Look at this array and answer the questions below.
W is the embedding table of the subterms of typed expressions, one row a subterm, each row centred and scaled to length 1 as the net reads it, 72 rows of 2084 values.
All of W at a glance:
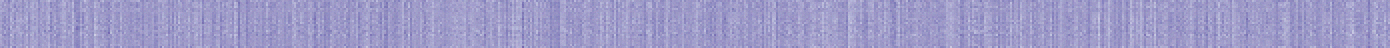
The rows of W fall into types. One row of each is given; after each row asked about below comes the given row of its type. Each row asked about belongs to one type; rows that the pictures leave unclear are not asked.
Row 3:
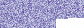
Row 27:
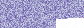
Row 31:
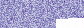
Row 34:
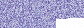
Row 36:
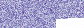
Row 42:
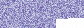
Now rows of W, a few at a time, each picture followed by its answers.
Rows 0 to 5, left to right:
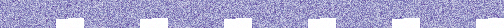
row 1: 42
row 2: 42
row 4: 27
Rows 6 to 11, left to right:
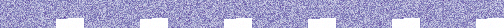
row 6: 27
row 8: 34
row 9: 3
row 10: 3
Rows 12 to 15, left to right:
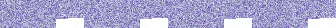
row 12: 36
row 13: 31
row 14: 42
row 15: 27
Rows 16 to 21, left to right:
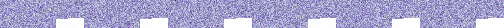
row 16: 42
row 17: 3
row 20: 27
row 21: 34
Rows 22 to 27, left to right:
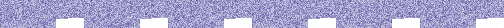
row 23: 27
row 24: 27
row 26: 31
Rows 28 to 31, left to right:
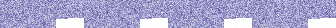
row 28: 3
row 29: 36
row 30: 36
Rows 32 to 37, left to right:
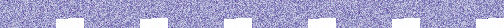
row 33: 27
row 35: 27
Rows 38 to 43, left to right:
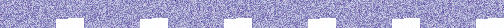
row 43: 3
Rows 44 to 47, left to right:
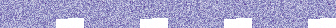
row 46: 34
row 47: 34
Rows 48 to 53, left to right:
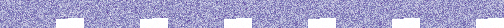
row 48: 36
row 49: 36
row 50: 3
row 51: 3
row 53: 3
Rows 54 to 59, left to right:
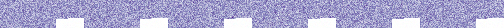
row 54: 42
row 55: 27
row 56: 27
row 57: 36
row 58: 3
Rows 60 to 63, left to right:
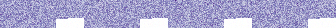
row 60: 3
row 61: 42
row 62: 31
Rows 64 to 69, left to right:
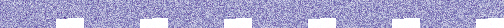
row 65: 31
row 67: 31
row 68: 42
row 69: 36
